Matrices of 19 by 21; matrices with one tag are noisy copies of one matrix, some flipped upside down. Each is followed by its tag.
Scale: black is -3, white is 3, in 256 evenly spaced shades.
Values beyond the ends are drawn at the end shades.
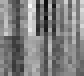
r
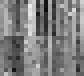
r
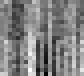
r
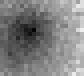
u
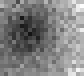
u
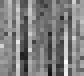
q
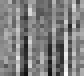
q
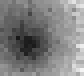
u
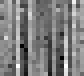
q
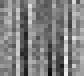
q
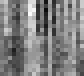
r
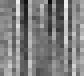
q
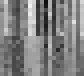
r
